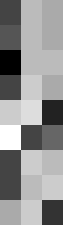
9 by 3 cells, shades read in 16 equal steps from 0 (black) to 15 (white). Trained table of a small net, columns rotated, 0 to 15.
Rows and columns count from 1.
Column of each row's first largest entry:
2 2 2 2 2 1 2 3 2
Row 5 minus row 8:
8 2 -10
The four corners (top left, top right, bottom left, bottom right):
4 10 10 3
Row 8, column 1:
4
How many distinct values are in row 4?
3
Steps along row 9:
up down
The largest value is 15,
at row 6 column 1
